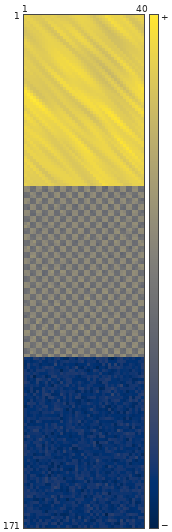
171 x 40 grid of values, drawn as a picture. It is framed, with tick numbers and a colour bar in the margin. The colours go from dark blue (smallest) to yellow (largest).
The table splits into 3 rows of 1 panel. Panel 1,1: very high, slanting down to the right, faint in contrast. Panel 2,1: middling, checkered. Panel 3,1: very low, fine-grained, faint in contrast.
